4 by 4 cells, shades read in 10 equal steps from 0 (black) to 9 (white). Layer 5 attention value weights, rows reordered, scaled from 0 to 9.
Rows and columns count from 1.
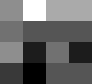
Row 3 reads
5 1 4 1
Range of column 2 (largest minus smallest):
9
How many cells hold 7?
0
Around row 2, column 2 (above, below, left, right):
9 1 4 3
